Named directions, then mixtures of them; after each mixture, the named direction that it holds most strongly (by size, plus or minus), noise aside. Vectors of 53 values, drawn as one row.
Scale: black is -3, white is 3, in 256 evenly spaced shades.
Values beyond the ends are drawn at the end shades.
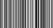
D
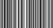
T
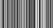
D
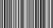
T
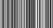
D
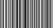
T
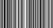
T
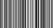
D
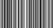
T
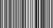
D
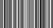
T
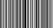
T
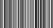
D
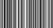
T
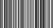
D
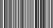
D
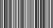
D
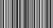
T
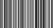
D
